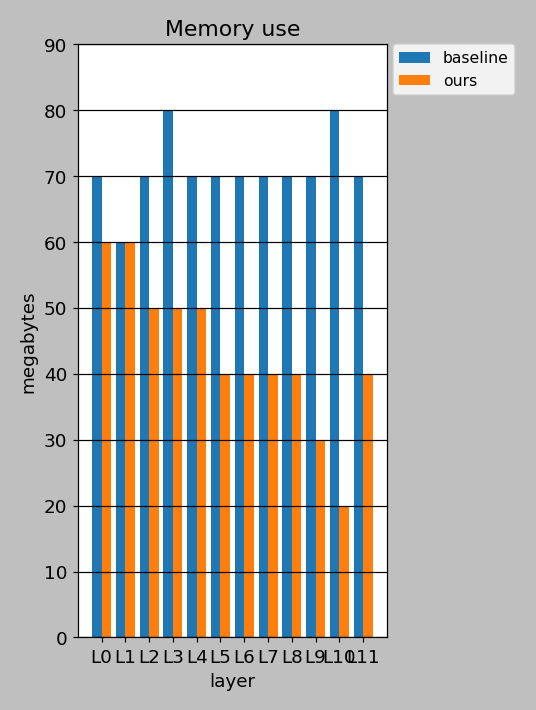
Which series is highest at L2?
baseline
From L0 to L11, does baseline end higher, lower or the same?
the same
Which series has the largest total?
baseline
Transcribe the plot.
Title: Memory use
x-axis: layer, ticks L0 L1 L2 L3 L4 L5 L6 L7 L8 L9 L10 L11
y-axis: megabytes, ticks 0 10 20 30 40 50 60 70 80 90
Legend: baseline, ours
Values:
baseline: 70 60 70 80 70 70 70 70 70 70 80 70
ours: 60 60 50 50 50 40 40 40 40 30 20 40
